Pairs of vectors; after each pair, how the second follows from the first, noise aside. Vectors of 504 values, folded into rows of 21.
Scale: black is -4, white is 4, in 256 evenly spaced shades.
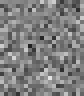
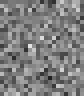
negated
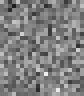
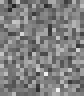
copied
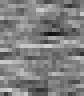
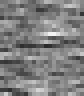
negated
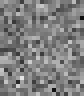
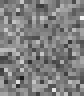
negated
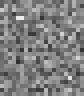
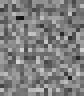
negated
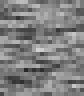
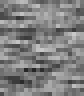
copied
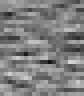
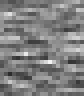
negated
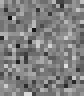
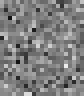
copied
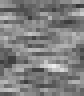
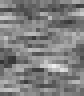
copied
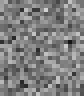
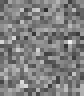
negated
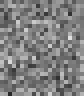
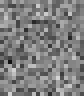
negated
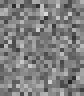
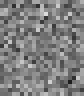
copied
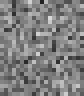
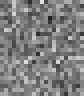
negated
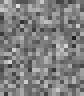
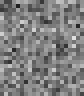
negated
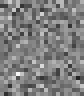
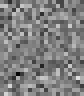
negated
